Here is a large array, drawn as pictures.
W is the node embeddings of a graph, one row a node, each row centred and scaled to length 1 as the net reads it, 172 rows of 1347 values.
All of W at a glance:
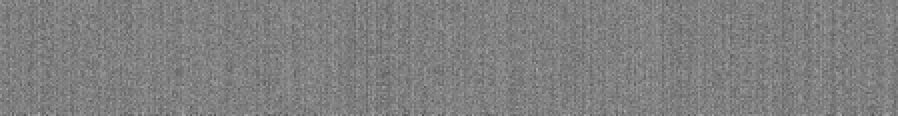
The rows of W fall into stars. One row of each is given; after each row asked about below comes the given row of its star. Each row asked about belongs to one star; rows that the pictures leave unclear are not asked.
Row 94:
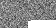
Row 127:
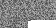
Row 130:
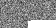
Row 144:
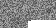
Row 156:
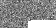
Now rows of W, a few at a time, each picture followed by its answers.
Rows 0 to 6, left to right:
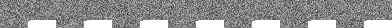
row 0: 156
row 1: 130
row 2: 156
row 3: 130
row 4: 156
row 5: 144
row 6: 127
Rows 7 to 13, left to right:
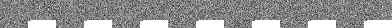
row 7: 130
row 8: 130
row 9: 94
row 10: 94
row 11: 127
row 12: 156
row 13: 127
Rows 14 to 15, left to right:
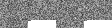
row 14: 127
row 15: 94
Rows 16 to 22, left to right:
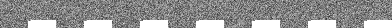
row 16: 130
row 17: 94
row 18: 127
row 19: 156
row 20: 130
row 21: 94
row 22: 144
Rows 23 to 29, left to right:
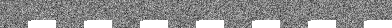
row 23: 144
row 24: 144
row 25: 156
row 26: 144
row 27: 144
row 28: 94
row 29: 156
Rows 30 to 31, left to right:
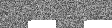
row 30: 144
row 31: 156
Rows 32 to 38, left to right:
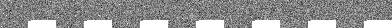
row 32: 156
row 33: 127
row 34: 156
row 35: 94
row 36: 144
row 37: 130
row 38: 130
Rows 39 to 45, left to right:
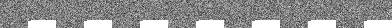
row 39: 94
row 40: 130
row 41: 130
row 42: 94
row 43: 94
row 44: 94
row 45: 144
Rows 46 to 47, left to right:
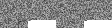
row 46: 127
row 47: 144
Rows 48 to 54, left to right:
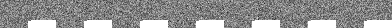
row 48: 144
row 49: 130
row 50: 127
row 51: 156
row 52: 156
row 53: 94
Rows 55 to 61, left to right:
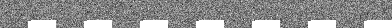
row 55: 127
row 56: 94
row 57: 156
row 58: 94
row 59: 156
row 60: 94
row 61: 144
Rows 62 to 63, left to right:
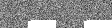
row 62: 130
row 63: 130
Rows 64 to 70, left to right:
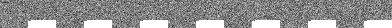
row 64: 130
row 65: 94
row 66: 144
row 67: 144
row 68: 156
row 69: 144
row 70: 144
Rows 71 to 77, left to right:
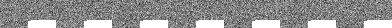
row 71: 94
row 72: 130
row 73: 127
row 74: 130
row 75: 127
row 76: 127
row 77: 127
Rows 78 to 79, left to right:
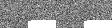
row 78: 144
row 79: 127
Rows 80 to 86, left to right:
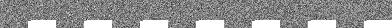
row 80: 94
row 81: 156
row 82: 130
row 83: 130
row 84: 94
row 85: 156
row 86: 130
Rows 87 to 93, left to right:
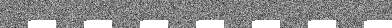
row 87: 127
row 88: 94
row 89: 127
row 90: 130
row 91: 127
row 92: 144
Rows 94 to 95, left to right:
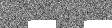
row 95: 94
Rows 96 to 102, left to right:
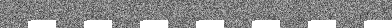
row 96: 94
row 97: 156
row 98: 144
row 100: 156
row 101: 127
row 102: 144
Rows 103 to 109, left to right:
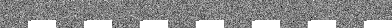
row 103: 144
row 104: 127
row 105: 127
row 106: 127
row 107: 127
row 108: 127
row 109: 94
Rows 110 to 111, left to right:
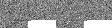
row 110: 127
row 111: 127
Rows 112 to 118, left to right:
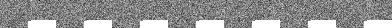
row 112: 127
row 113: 156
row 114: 130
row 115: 156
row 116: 127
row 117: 130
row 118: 156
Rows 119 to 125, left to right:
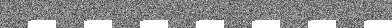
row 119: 127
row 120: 144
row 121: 144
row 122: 156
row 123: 144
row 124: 144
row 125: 127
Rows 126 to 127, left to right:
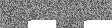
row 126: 127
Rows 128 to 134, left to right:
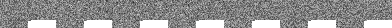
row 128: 127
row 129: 94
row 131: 94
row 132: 156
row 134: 156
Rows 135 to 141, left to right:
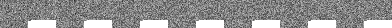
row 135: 127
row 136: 156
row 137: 130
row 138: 94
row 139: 130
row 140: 156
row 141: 94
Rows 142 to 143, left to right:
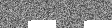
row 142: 144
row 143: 127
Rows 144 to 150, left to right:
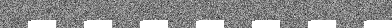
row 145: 94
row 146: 94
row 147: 156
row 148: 156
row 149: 127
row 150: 94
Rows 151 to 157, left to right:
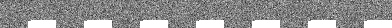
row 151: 94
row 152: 144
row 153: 127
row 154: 144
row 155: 130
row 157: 127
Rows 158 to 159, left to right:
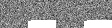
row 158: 130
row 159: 94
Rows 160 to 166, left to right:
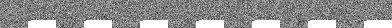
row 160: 94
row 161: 156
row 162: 130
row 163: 156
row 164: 156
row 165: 156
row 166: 130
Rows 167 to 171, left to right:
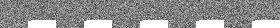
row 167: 130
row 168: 94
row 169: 94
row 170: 94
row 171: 156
